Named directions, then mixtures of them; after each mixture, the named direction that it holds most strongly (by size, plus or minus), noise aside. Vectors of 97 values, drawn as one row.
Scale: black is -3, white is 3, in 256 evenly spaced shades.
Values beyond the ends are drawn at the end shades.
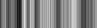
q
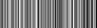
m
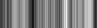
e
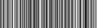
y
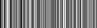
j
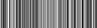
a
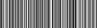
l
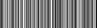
m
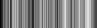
e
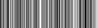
y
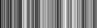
q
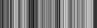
e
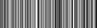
m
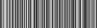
l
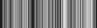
e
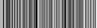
m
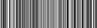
a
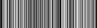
l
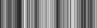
q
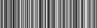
y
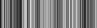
q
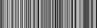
m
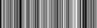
q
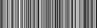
m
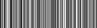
j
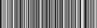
y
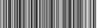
m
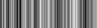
q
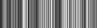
q
